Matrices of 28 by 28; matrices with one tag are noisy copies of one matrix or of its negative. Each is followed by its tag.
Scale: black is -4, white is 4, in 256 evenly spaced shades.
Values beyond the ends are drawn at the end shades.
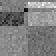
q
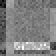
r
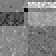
q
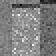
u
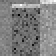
u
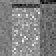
u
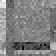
r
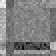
r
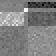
q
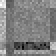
r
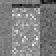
u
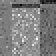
u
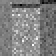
u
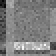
r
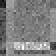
r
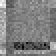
r
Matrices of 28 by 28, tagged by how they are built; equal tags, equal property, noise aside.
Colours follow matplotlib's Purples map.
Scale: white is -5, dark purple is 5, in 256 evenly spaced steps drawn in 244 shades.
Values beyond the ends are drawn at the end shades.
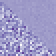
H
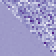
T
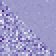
H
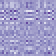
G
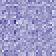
G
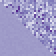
T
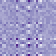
G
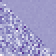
H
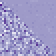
H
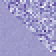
T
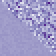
T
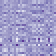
G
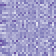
G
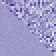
T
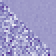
H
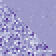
H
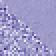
H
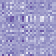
G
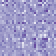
G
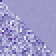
H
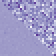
T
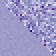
T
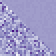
H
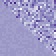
T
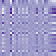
G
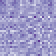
G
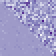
T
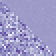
H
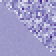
T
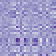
G
